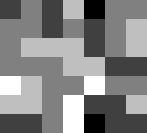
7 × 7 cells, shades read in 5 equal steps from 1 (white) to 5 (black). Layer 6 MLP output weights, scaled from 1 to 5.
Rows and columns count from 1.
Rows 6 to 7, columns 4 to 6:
1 4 4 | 1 5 4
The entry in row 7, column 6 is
4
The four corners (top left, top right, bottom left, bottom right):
4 3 4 4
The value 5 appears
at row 1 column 5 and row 7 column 5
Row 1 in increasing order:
2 3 3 3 4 4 5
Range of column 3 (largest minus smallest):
2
